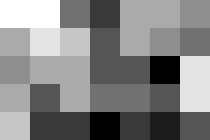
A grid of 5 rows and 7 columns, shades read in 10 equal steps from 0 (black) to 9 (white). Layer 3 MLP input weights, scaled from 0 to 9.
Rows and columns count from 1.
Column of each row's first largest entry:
1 2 7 7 1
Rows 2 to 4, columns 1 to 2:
6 8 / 5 6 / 6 3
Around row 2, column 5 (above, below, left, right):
6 3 3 5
